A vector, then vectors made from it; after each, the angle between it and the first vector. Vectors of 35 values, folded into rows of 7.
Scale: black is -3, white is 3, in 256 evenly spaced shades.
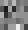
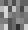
nearly opposite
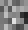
partly opposed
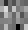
nearly opposite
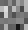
nearly opposite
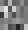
nearly opposite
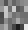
nearly opposite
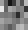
orthogonal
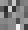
nearly parallel
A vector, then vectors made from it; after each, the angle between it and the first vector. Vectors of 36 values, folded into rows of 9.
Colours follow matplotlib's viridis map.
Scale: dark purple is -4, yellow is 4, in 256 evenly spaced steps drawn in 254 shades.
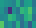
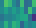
orthogonal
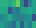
partly aligned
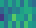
partly aligned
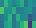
orthogonal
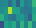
nearly opposite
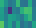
nearly parallel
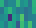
partly opposed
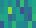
nearly opposite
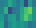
partly aligned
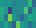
partly aligned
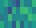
partly aligned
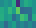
partly opposed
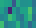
nearly parallel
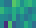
orthogonal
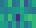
orthogonal
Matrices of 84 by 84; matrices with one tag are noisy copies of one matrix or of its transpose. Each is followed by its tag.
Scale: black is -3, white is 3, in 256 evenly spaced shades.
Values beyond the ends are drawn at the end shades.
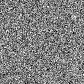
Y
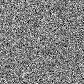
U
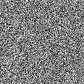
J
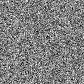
J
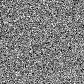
Y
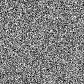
Y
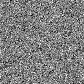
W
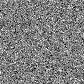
W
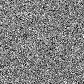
U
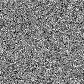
W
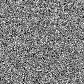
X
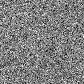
U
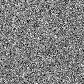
U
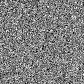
Y
